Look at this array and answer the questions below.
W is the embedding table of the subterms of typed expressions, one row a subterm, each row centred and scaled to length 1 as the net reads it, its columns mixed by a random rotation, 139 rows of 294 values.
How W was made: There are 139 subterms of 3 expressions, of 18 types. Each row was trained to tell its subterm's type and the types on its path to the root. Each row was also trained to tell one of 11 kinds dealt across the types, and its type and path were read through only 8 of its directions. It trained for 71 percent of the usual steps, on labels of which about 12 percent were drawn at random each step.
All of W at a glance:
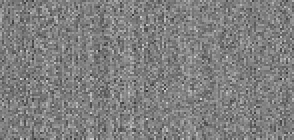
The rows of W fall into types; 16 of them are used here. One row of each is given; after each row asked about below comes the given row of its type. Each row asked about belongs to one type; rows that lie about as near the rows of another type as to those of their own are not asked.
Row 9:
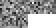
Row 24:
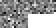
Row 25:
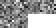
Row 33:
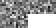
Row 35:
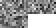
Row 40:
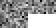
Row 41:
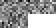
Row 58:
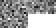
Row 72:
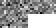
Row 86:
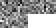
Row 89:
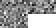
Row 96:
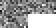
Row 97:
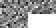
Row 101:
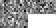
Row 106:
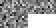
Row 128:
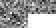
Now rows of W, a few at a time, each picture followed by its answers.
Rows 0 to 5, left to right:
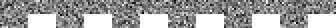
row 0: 40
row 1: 97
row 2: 89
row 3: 101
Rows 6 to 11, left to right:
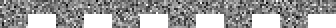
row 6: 9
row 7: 40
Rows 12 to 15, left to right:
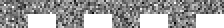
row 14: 25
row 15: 35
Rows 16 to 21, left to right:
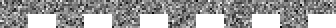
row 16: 86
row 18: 72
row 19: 106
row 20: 89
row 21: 97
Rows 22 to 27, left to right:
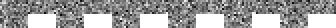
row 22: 89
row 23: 86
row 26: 101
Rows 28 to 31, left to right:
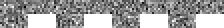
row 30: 86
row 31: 9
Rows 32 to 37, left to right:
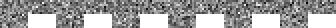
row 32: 97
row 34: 86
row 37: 40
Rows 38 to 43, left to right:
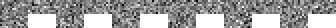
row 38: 40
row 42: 40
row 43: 97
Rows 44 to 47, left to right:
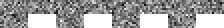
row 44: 106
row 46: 40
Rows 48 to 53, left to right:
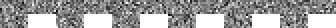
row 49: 9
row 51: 106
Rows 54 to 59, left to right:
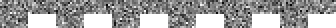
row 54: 101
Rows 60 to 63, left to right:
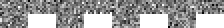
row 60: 128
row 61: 24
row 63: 97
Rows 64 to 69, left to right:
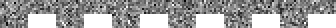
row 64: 35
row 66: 101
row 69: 58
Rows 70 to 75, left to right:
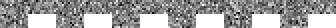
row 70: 89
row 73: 58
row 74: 35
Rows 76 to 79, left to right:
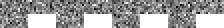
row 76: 86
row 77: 97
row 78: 58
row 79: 25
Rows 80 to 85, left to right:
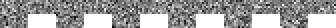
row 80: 35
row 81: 128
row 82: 41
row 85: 58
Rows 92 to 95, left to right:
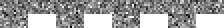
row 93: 24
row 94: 86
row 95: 106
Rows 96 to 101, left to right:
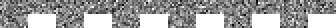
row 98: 58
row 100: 97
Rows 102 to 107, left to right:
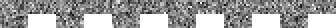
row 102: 35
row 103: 106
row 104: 89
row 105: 58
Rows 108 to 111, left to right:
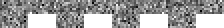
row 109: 25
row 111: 40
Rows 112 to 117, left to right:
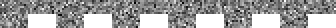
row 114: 35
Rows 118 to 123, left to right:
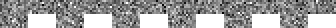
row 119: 101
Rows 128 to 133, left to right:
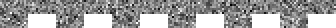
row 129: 106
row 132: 86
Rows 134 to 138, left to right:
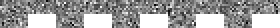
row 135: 101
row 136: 101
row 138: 58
